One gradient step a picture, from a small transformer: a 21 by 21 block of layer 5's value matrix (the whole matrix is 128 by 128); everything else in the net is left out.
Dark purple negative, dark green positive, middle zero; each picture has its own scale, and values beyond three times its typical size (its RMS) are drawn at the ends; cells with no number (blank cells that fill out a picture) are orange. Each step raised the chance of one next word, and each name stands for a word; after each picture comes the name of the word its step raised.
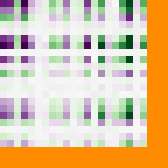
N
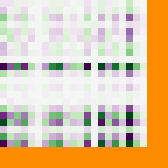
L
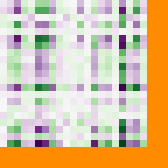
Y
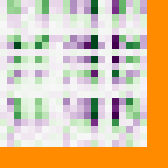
N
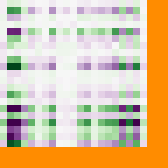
L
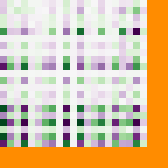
L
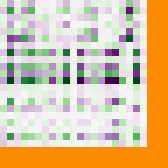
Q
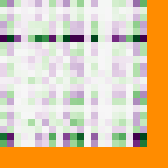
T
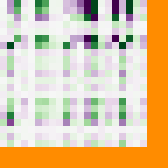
N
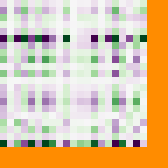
Y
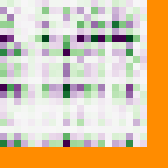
Y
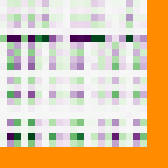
T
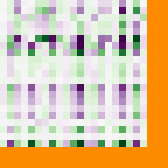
Y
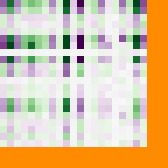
N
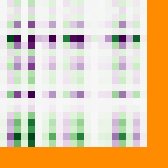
T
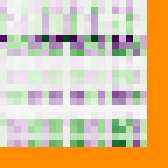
Y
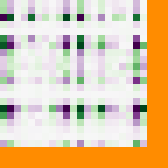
L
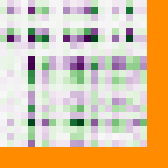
L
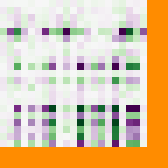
L
